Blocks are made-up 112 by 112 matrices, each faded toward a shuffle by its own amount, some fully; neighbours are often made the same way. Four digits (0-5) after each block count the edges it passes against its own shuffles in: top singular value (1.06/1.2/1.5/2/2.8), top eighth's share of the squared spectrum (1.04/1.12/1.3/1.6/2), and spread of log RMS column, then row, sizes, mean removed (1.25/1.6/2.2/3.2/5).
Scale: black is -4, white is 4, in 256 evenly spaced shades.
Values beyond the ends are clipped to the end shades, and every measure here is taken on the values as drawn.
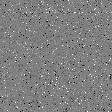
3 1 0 0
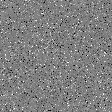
0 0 0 0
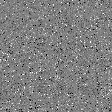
3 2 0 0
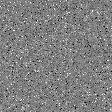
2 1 0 0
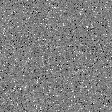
2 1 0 0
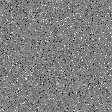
0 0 0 0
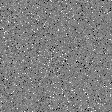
0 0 0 0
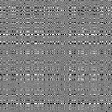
5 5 3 4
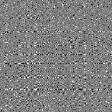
5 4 2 3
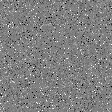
2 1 0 0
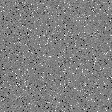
3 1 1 0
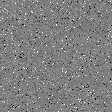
0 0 0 0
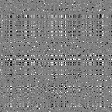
5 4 3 3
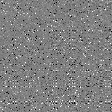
4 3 1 2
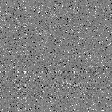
4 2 1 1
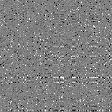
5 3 1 2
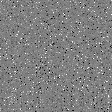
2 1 0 0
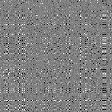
5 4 3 3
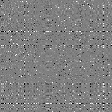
5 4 2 2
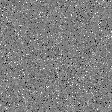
1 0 0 0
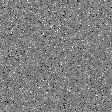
0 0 0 0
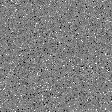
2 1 0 0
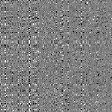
5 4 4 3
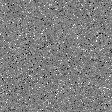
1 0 0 0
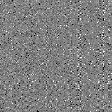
4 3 2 2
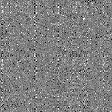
4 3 3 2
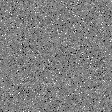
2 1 0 0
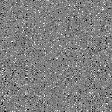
4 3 2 1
